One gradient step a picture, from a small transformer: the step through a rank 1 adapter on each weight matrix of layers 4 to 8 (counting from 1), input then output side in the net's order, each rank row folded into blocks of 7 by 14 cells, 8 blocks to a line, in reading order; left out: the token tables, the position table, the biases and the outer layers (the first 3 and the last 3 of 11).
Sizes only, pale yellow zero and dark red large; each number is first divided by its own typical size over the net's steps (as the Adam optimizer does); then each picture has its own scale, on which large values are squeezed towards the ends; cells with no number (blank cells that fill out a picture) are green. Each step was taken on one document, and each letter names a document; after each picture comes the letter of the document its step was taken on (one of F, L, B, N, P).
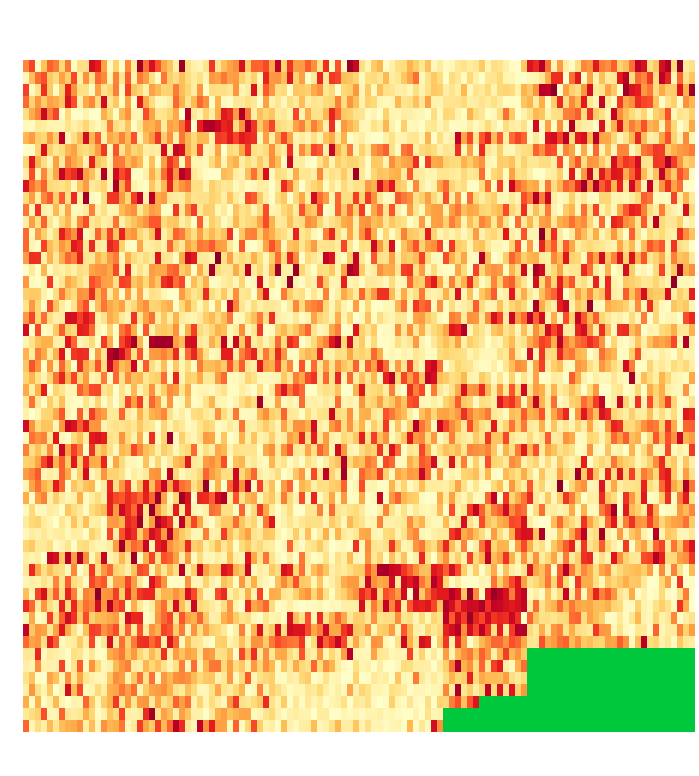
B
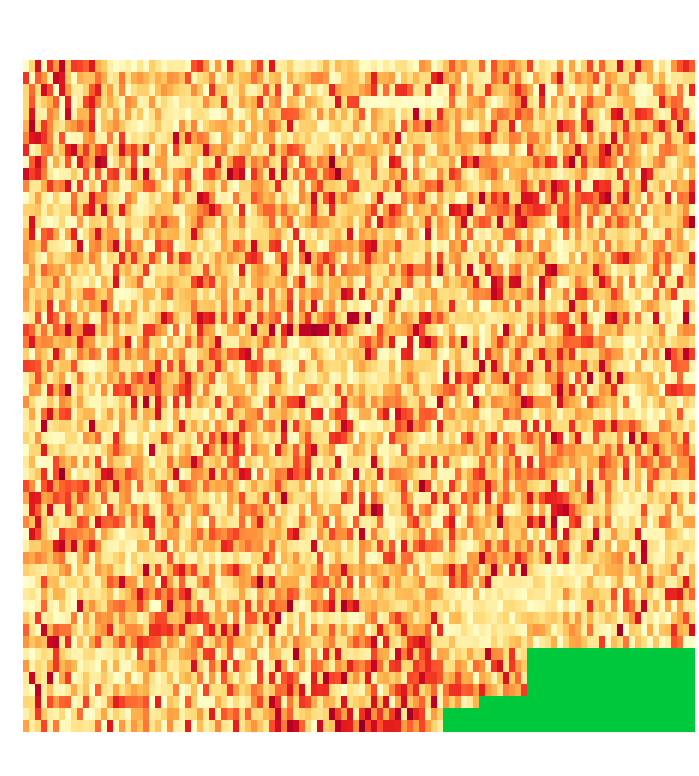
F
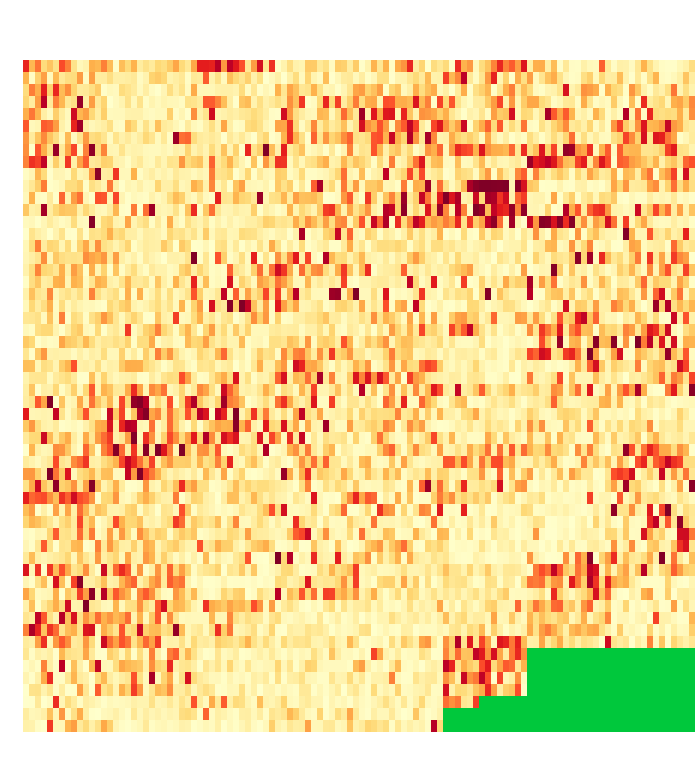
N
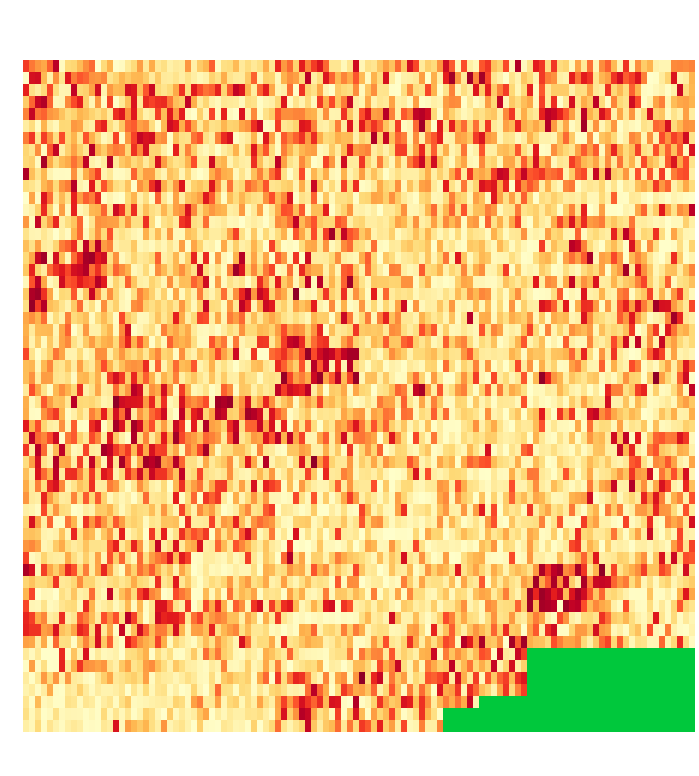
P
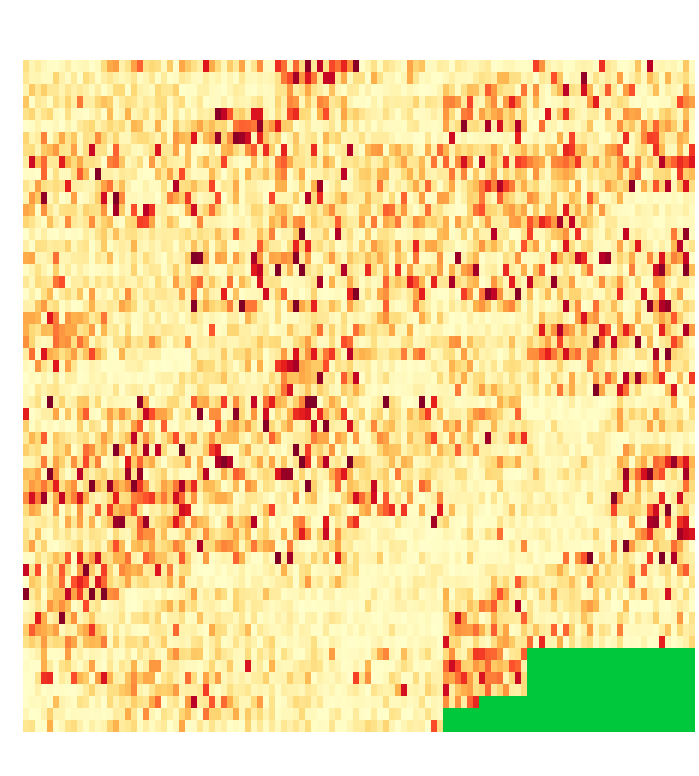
N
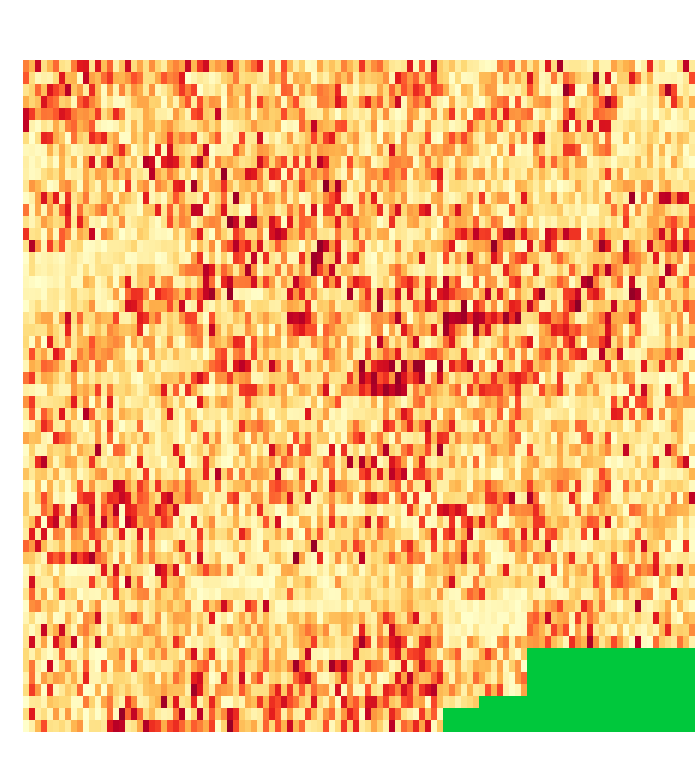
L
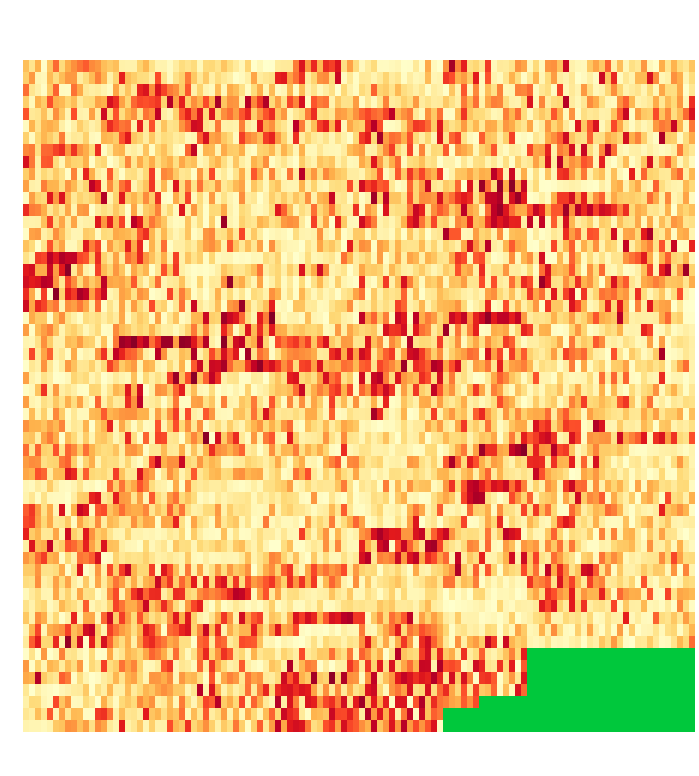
P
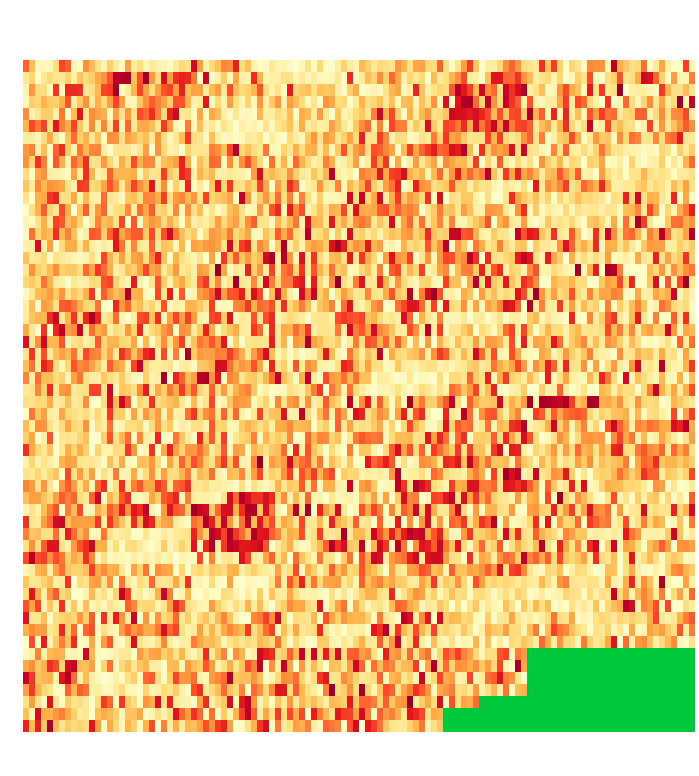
F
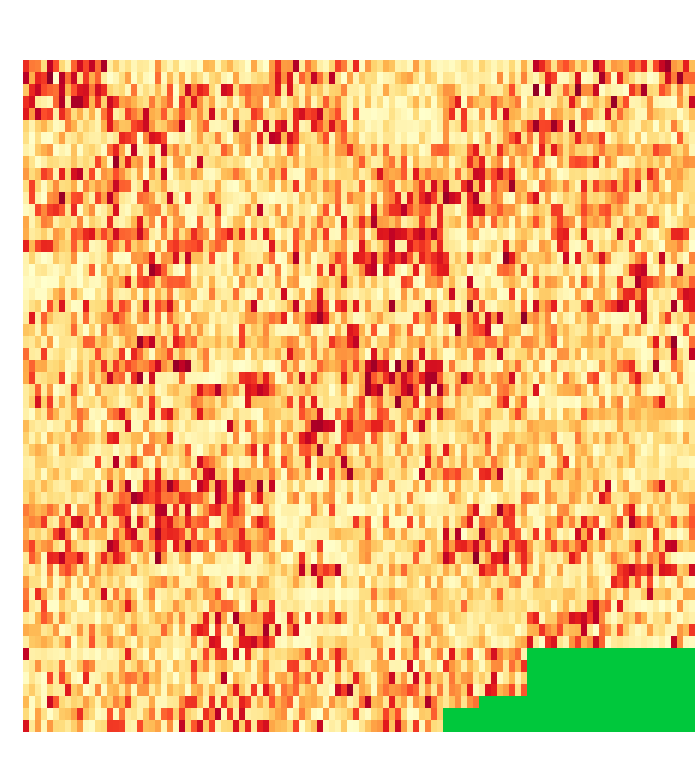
B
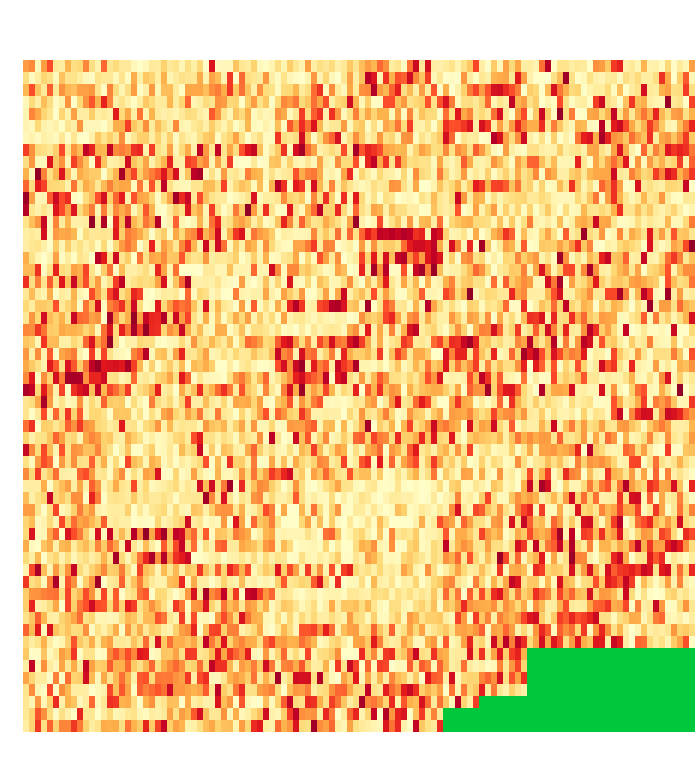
B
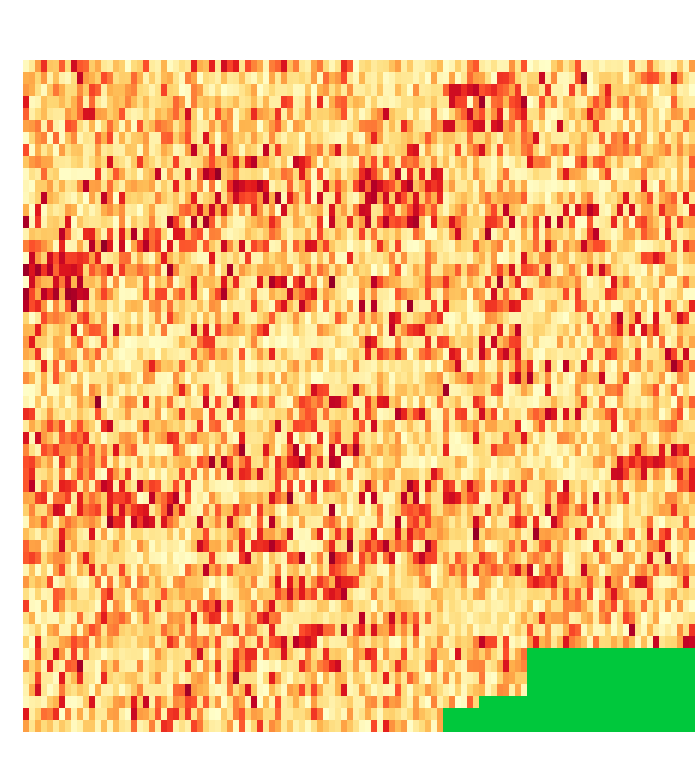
F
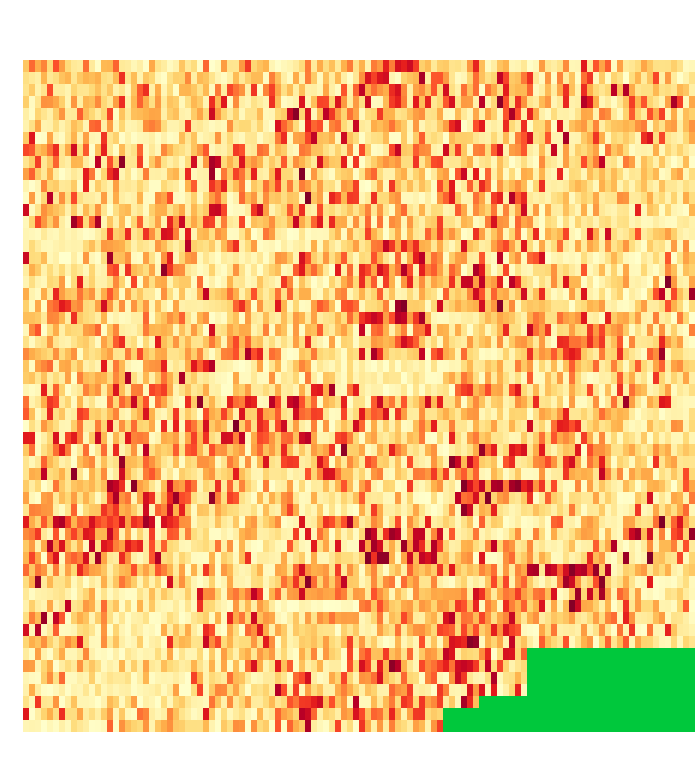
P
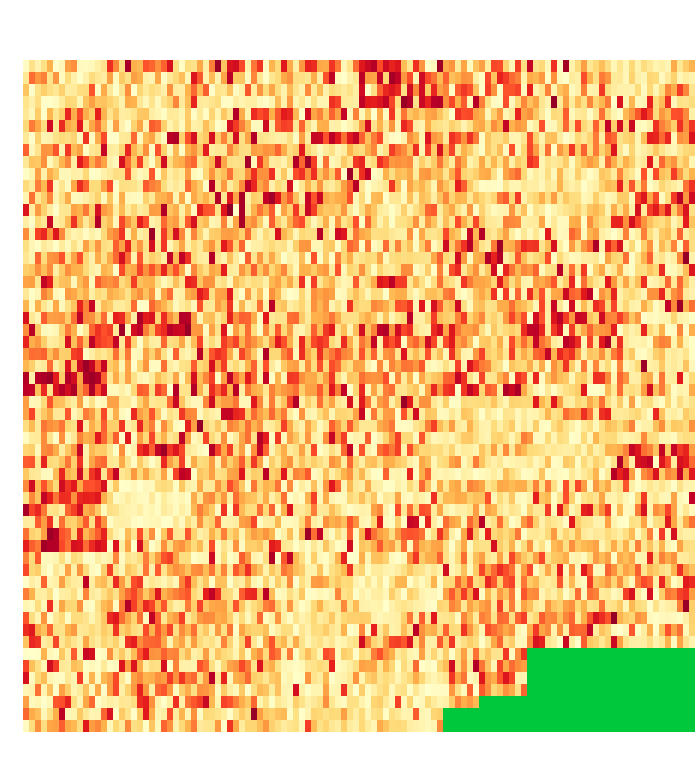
F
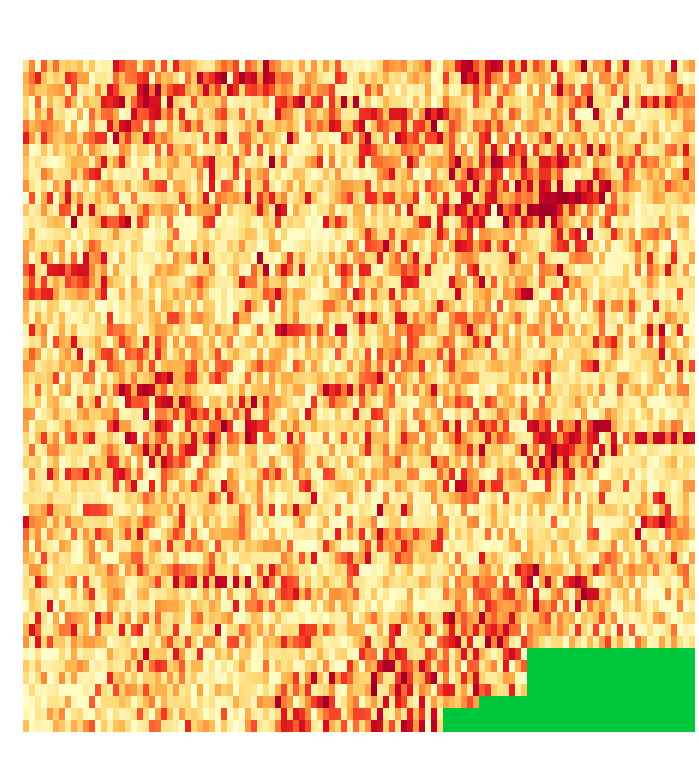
P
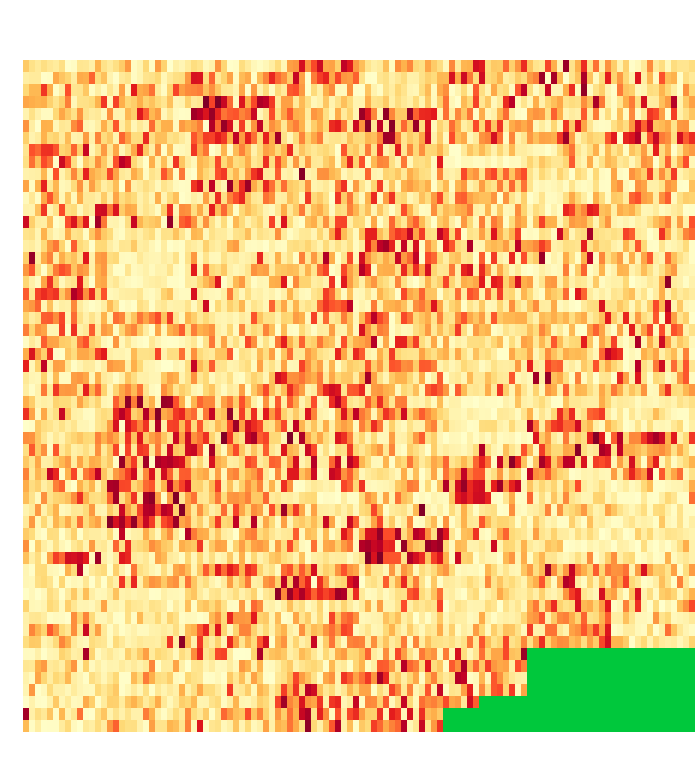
P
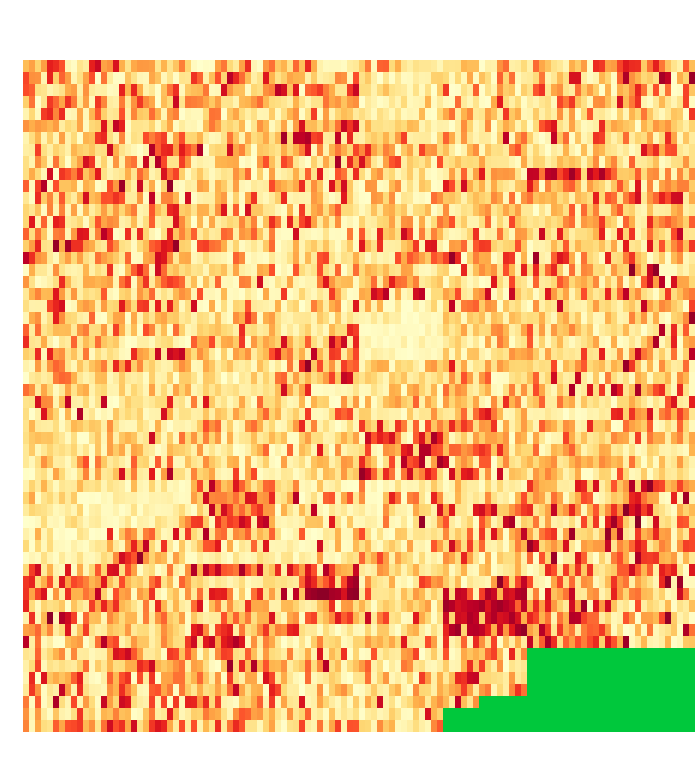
B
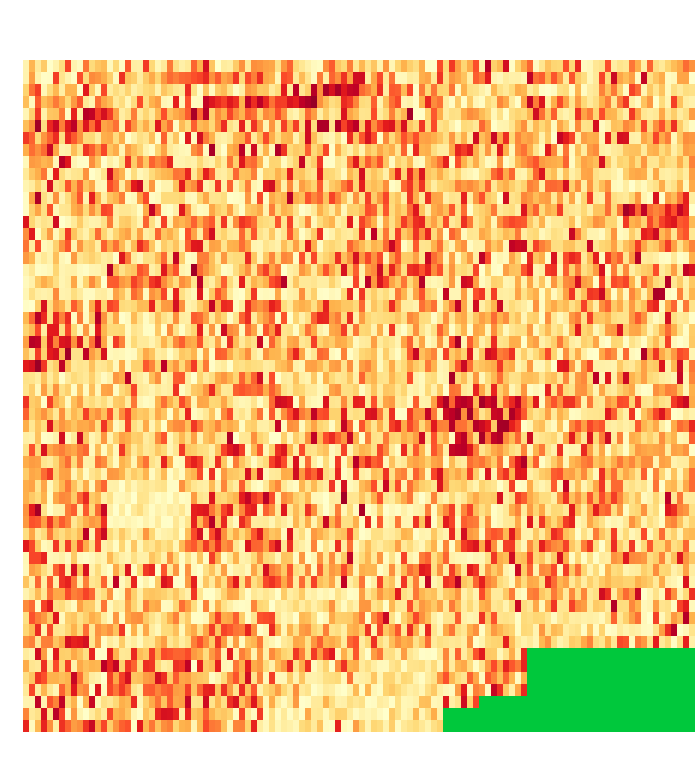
L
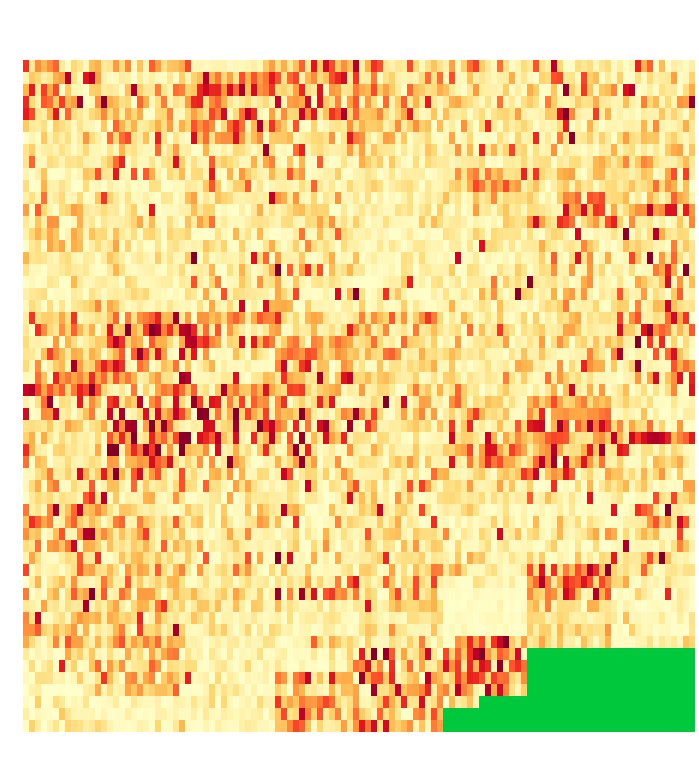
N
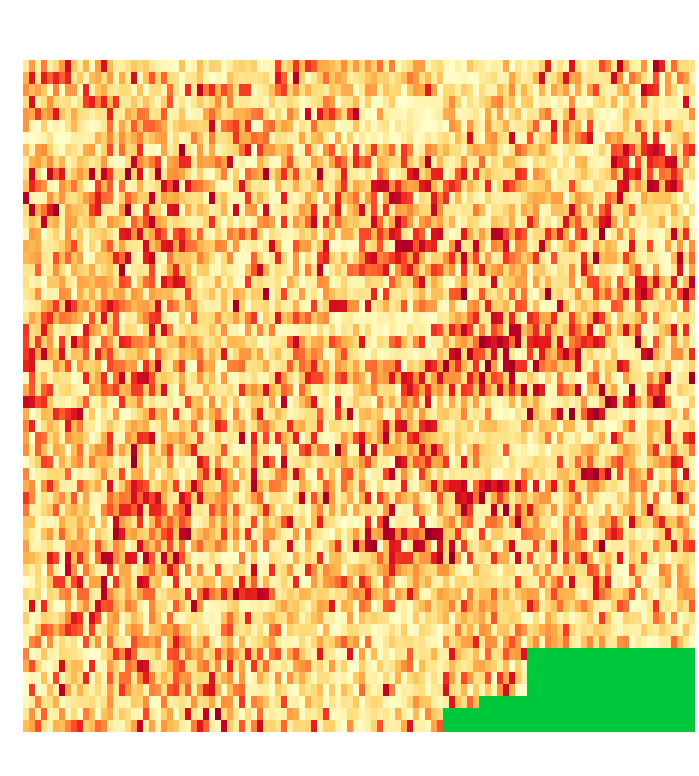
B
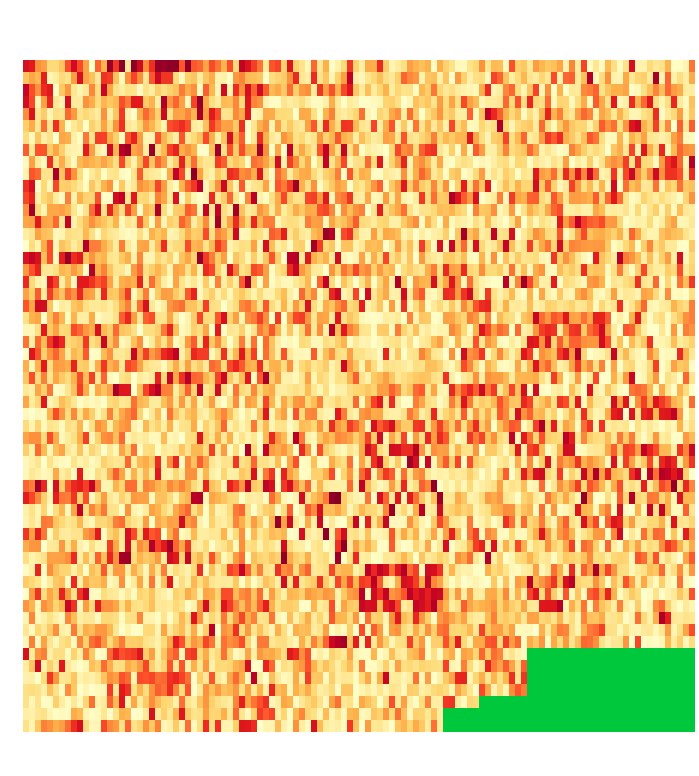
B
